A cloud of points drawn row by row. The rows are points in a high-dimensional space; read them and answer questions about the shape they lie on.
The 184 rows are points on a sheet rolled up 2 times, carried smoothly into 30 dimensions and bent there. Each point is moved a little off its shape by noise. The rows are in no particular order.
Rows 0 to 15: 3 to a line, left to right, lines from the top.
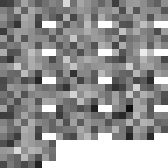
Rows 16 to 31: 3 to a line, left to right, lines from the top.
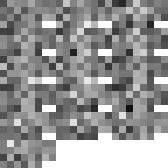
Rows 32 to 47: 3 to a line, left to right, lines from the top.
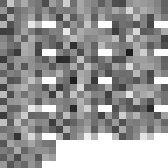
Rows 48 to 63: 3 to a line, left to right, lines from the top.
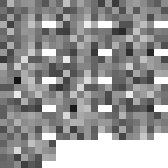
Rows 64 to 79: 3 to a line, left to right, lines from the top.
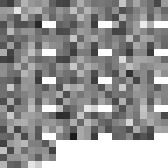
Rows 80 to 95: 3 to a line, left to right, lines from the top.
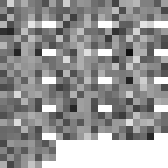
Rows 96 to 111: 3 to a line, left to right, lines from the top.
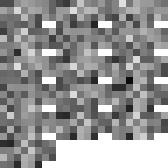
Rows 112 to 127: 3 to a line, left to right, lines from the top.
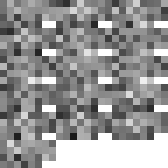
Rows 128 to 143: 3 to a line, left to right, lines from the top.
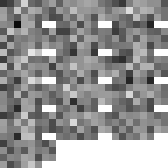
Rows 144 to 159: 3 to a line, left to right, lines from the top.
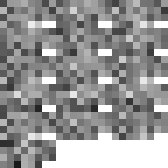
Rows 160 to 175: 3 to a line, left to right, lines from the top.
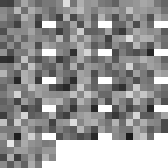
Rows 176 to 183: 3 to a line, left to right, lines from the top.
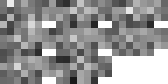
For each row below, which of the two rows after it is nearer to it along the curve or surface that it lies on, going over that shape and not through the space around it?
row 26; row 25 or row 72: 72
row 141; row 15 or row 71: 71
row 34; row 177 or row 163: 163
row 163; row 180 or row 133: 180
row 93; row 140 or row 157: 157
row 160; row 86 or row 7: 86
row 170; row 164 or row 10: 10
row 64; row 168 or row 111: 111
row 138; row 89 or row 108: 108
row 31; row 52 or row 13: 13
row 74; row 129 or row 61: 61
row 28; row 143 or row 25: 25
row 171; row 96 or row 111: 111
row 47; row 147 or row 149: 149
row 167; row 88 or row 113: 113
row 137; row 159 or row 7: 7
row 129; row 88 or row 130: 130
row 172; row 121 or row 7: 7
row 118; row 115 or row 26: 115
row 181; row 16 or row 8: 16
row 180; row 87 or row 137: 137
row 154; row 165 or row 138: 165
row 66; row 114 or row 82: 82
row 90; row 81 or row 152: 81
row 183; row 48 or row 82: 82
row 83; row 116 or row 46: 116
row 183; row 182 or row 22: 22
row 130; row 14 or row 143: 14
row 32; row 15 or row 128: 128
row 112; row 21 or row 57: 57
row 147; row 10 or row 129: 10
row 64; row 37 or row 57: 57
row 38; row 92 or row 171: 92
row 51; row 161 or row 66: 161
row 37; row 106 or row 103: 103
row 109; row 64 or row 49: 64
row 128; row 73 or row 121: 73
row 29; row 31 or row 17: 31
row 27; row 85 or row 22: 85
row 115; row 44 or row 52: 44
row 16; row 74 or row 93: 93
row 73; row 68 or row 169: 169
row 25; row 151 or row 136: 151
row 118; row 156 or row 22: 22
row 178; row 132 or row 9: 132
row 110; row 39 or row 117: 39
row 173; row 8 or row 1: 8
